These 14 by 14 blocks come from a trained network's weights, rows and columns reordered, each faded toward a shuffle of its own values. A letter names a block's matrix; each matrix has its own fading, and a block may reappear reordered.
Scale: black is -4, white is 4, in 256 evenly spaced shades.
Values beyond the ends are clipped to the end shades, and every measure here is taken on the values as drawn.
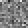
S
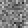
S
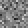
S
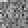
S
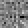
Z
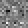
Z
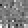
Z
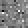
Z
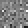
Z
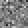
S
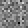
Z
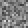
Z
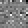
Z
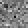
S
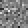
S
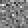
S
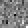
S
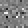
Z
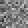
S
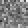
S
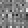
Z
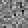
S
